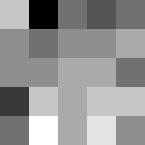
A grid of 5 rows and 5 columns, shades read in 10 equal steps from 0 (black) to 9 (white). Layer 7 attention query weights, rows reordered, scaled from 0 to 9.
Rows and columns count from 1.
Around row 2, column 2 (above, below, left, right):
0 5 5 5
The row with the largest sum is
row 5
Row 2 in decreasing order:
6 5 5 5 4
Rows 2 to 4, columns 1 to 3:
5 4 5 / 5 5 6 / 2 7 6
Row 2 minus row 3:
0 -1 -1 -1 2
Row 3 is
5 5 6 6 4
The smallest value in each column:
2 0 4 3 4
